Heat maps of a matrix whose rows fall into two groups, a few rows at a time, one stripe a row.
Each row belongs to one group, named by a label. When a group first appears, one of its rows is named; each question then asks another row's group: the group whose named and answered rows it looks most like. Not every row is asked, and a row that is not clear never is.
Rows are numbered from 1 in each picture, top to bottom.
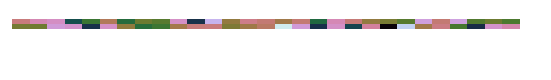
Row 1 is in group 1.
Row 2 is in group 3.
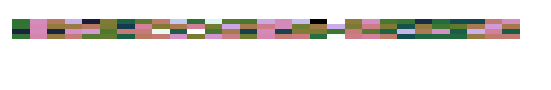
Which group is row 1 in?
3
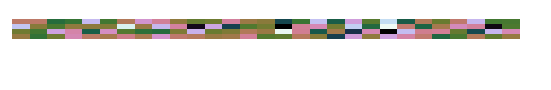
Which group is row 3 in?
3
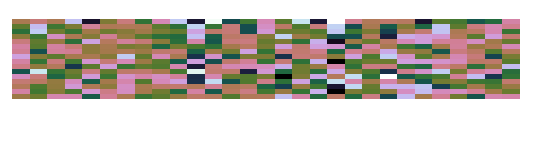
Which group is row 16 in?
3
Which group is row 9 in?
3
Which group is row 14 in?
1
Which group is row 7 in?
1
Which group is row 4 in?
3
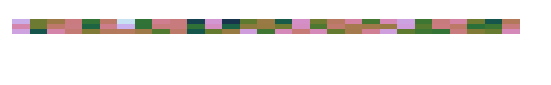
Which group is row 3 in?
1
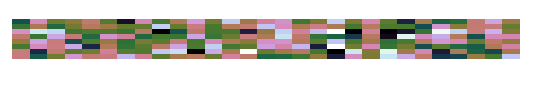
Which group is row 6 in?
3
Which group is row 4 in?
3
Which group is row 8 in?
1
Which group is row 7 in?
1
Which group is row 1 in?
3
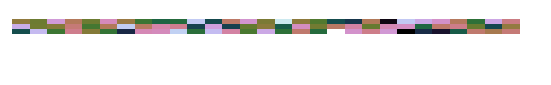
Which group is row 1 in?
3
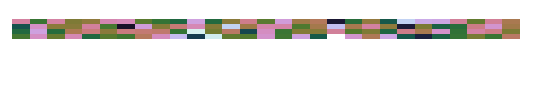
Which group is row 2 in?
3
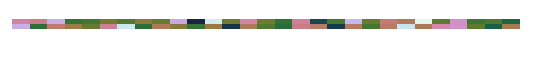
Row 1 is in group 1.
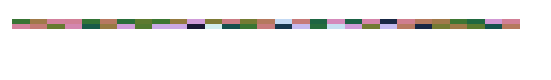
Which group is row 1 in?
3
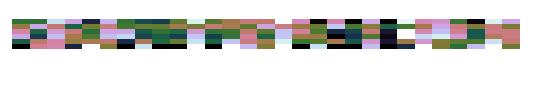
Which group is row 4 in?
3
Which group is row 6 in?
3
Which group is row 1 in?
3
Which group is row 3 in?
3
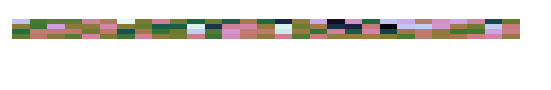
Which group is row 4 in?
3
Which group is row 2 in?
3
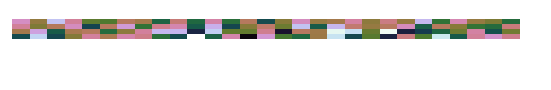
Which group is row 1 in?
1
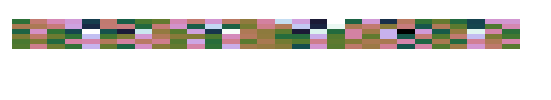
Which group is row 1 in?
3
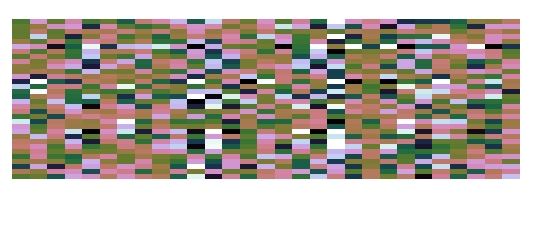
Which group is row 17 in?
1
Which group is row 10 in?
3
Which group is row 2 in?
3
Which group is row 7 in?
3
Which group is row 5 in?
3
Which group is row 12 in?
1
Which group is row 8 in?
3
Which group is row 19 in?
1
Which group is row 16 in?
3
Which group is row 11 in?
3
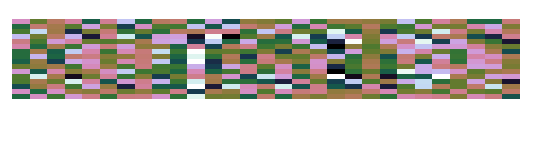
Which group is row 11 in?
3
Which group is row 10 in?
3
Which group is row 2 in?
3
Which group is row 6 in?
3
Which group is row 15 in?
1
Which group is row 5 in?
1
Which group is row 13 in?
1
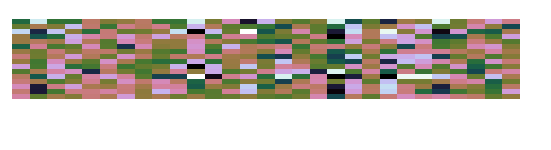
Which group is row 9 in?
3
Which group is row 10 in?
1
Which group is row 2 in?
1
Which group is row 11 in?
3
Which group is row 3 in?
1
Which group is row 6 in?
3
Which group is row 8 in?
1
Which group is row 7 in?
3
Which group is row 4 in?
1
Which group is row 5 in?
1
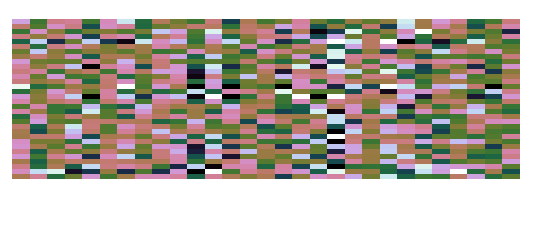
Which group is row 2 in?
3
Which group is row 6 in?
1
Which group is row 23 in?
1
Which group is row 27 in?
1
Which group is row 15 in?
3
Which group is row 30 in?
3
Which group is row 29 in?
1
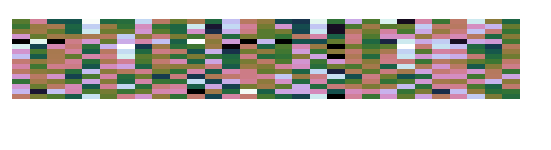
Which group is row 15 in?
1
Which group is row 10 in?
3
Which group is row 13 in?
3
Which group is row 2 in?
3
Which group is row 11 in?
3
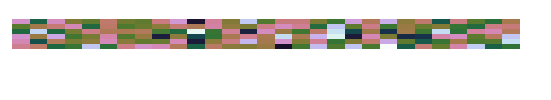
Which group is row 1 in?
1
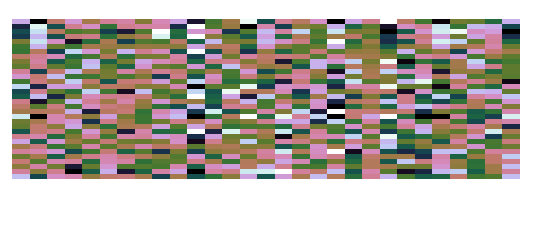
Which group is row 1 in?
1
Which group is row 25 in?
1
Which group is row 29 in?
3
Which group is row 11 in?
1
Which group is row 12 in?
1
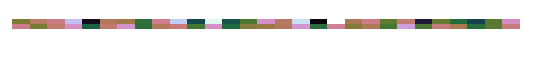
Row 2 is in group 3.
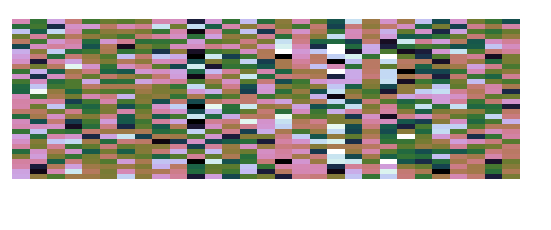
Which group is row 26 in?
1
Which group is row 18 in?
1
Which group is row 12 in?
1
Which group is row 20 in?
3
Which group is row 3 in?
1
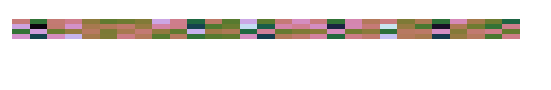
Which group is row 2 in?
1
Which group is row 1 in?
1
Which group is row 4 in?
1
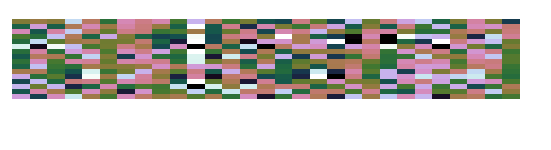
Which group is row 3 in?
1
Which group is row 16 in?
1
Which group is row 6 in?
1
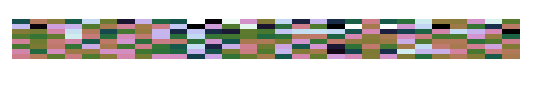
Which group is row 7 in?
3
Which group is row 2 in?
1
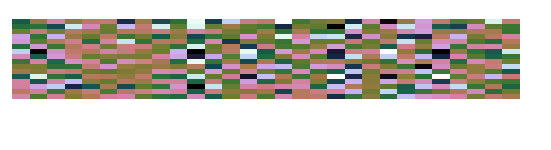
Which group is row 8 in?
1
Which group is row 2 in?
1
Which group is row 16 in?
3
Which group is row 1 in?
3
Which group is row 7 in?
1
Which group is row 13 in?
1
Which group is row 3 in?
1
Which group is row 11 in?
1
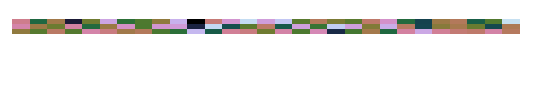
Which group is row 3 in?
3
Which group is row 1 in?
1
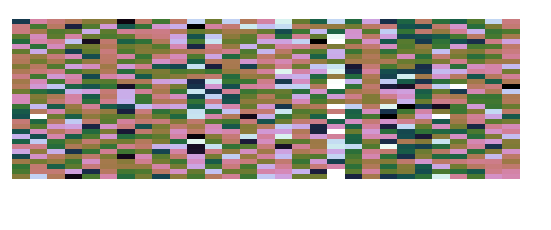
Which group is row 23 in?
3
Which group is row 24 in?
1
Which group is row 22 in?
3
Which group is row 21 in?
1
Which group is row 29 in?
3
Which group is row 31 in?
3
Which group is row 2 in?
1
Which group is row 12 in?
3
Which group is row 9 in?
1
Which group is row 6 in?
1
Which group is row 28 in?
3
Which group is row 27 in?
1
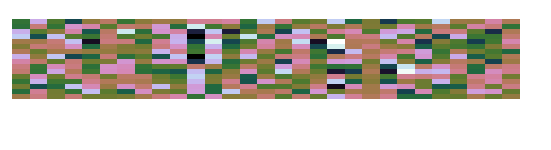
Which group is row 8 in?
1
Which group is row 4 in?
1
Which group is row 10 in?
3
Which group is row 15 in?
3
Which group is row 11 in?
3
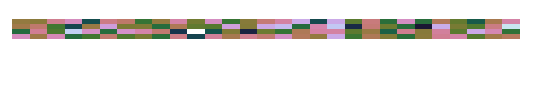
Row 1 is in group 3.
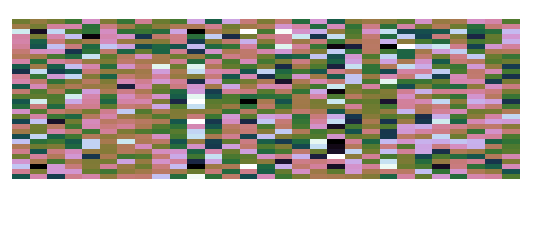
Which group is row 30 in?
1
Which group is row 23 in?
3
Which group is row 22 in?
3
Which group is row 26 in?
3
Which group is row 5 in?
1
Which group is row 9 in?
1
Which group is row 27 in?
1
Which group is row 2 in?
3
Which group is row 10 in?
1
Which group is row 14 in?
3
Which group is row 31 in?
1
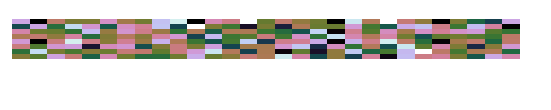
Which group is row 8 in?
3
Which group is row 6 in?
3
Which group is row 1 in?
1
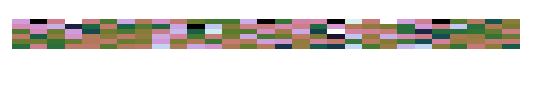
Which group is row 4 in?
1
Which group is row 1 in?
1
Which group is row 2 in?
1
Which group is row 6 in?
1
